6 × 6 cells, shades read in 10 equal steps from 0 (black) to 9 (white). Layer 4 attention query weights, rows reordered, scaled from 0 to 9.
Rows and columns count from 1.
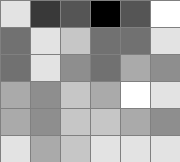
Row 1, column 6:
9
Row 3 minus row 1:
-4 6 2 4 3 -4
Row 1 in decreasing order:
9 8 3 3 2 0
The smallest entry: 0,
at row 1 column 4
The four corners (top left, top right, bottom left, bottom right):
8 9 8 8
